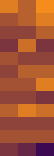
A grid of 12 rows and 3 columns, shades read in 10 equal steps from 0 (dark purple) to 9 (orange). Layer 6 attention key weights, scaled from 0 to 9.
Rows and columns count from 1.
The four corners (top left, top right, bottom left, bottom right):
8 9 3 0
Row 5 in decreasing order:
5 4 4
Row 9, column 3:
7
